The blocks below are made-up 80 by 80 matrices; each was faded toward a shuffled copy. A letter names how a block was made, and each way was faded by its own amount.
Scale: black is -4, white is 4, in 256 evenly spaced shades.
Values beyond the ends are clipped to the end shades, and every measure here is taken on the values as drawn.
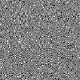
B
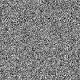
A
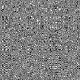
B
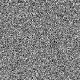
A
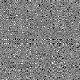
B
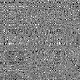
B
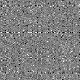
B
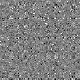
B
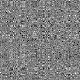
B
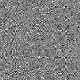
B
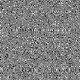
B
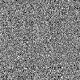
A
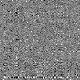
B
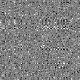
B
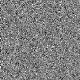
A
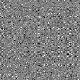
B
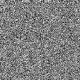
A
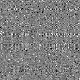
B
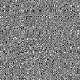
B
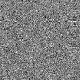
A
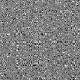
B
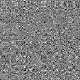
B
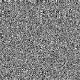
A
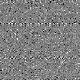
B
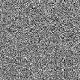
A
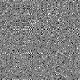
B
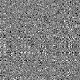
B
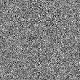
A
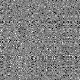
B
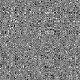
B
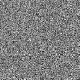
A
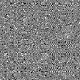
B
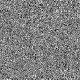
A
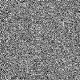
A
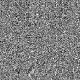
A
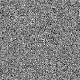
A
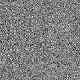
A
